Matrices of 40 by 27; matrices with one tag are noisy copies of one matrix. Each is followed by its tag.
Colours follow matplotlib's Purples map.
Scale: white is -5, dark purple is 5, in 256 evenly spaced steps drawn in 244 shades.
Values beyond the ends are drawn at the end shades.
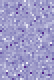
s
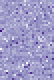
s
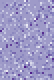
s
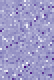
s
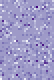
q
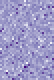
s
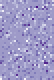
q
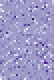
q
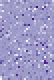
q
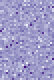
s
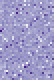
s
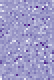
q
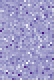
s
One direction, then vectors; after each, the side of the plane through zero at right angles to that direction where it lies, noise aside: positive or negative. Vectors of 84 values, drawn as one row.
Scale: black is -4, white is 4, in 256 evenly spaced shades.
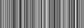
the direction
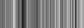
negative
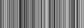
positive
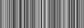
positive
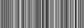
negative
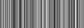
positive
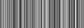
positive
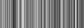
positive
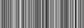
negative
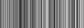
positive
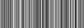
negative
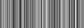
positive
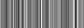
negative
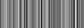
positive
